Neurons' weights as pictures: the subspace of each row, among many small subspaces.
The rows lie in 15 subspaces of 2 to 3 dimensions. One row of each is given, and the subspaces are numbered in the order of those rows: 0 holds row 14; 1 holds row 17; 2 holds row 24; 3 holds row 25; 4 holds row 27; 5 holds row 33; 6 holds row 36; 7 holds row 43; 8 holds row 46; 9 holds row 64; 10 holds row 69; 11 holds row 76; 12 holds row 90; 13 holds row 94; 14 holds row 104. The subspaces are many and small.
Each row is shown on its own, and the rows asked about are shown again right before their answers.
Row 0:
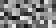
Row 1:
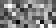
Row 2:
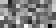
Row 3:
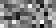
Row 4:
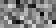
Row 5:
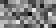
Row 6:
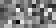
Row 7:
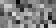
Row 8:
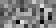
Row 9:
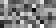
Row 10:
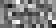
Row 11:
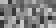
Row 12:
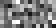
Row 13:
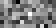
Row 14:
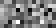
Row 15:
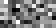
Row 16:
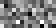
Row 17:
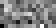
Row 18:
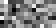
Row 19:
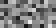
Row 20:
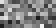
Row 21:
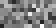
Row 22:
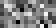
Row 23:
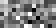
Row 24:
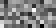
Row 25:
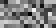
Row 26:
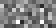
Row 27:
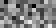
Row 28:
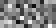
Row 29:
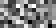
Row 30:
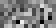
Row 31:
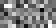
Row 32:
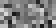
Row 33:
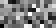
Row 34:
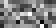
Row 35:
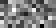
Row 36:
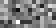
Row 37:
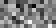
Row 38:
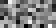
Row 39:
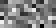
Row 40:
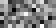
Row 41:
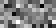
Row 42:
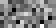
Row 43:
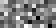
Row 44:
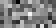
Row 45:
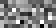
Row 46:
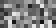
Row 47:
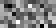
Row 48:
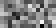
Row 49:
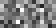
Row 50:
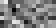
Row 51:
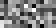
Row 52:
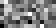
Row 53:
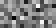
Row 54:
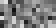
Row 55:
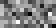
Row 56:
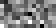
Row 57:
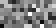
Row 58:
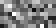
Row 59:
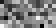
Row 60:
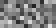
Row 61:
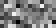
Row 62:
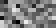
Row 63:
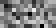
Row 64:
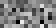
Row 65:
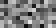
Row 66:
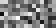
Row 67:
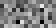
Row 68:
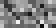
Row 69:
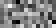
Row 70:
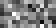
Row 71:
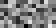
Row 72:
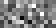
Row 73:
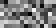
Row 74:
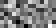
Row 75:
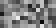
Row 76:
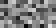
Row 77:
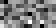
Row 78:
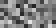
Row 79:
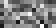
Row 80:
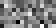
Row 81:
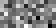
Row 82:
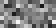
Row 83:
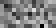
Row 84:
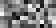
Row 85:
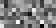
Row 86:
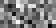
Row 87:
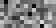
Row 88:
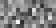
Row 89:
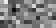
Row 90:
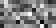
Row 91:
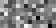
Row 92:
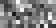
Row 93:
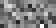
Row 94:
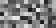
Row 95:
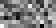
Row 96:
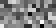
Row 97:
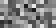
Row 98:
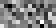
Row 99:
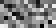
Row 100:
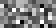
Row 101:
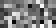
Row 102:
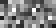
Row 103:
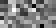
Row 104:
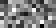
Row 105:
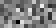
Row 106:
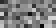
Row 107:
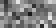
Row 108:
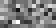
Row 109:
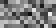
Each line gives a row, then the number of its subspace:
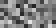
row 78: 12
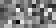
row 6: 0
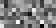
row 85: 2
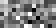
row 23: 7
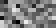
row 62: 0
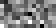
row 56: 1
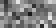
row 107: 4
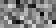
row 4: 10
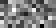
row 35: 14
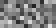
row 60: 3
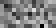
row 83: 7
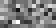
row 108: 0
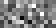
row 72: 10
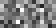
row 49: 9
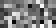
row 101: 8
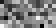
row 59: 8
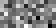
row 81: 7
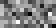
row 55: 3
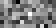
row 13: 10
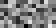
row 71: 11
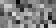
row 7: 4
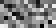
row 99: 8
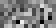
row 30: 14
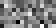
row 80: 2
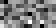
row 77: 1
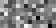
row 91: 7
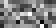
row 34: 12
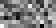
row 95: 8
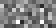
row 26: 9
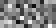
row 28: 3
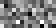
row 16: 2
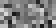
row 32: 8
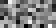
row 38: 5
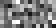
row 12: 10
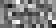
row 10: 10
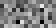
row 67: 9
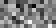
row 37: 4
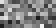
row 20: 8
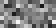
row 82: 1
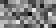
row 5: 3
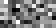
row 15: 6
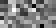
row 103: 14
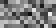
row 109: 3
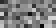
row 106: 13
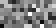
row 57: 5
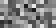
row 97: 2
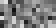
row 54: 0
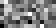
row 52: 1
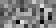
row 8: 14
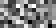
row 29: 12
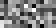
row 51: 2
